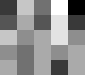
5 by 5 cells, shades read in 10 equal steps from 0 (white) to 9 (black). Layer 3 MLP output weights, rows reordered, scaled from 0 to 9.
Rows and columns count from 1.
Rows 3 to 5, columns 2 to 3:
4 3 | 5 3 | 5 3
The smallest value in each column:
2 2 3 0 3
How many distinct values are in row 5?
3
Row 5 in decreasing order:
7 5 3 3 3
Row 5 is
3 5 3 7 3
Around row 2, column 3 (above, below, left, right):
5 3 3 1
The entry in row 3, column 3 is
3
